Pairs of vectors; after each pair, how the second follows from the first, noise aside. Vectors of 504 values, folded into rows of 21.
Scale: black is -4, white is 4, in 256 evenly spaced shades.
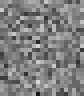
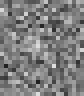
sign-scrambled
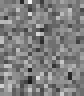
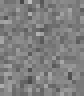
shrunk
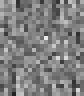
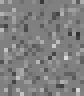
partly zeroed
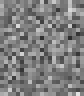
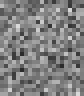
sign-scrambled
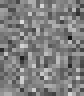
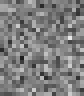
sign-scrambled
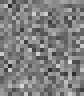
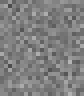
shrunk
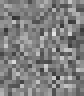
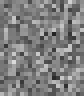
sign-scrambled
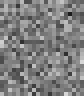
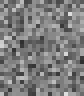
sign-scrambled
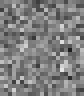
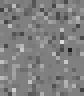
partly zeroed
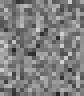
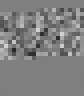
partly zeroed
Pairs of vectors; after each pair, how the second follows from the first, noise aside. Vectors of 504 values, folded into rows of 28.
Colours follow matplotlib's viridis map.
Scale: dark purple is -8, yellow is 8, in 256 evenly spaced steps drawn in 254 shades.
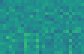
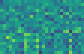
scaled up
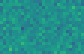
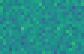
negated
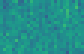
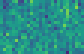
scaled up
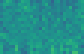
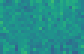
negated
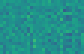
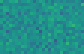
shuffled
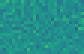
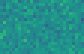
shuffled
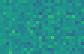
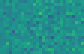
negated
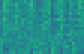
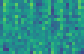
scaled up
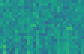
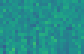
negated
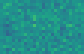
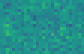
negated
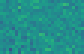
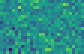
scaled up
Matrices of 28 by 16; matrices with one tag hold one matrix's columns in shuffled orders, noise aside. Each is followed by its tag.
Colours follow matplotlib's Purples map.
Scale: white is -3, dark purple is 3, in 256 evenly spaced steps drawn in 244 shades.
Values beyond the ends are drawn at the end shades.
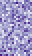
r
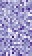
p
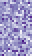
r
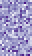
r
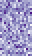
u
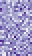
p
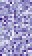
r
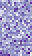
p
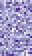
p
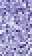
u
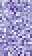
p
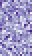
u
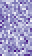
r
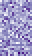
p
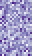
r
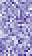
r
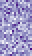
u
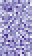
p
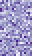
p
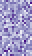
r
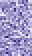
p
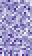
p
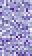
p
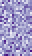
r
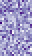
u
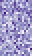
u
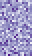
p
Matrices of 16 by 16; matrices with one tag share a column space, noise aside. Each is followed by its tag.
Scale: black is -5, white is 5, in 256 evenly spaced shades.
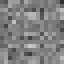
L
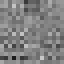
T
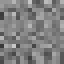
L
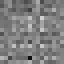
T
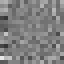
T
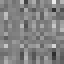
L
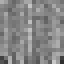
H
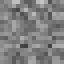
L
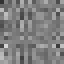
L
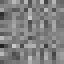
L
